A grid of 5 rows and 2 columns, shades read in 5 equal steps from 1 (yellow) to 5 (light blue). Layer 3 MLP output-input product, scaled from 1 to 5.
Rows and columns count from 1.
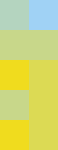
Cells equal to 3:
3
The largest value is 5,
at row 1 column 2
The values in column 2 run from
2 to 5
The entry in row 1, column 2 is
5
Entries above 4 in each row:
1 0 0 0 0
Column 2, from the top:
5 3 2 2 2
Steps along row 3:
up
